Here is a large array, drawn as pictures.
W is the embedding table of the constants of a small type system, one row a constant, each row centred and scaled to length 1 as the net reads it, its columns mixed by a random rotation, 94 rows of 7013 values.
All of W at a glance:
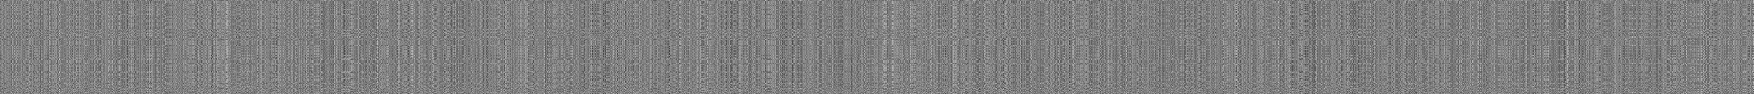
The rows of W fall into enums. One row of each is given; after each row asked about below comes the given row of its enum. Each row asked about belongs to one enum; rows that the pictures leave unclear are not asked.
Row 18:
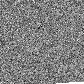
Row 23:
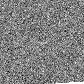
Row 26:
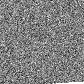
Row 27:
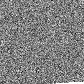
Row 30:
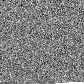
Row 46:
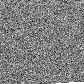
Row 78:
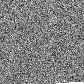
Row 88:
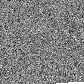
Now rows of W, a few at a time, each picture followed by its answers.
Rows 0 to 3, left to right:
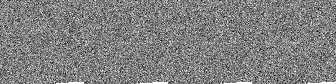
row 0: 88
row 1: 27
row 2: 27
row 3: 23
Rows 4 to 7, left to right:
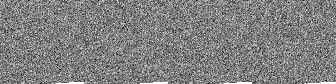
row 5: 18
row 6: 46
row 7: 26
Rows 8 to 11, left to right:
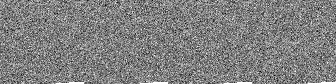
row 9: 30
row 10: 46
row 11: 23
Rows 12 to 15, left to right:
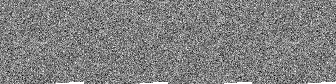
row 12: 23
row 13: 46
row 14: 78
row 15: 23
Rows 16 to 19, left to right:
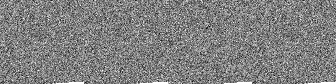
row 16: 26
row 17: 27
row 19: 26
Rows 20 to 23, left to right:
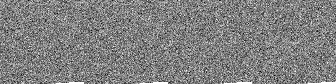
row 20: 46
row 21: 46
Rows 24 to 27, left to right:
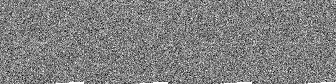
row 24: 23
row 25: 46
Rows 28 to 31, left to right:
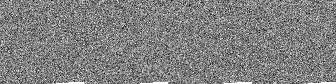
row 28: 27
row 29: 18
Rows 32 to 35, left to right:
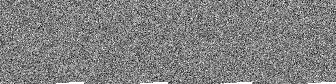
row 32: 18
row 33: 78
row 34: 26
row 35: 30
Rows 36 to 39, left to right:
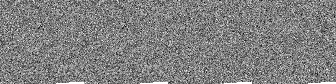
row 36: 18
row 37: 18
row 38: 27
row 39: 88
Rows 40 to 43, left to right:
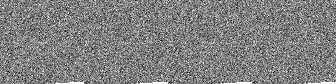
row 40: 23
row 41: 27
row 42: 26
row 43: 27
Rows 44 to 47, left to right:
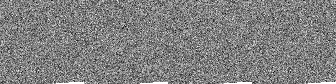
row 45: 18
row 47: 27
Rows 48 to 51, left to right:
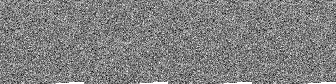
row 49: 23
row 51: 46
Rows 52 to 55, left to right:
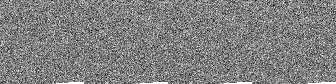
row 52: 27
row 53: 46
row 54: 46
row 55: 30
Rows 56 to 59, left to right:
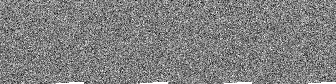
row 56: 46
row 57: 27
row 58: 30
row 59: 78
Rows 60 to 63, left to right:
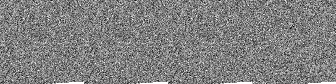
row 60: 26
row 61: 26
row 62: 26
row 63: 18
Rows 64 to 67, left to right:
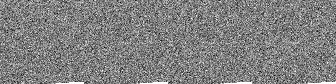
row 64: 46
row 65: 27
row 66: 26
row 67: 23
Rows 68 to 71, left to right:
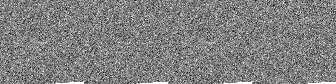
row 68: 23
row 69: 26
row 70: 23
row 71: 30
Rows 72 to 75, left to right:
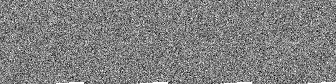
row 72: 78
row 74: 26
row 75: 23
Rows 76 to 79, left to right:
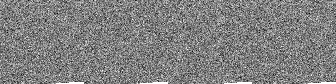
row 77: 27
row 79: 46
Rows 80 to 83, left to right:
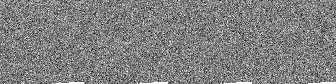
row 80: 46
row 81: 23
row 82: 27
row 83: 88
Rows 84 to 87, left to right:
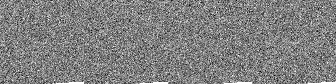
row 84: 26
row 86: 30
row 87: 23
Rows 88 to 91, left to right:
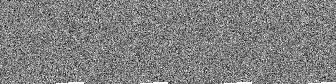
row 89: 78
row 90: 27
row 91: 78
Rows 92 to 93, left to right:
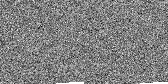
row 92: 18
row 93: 46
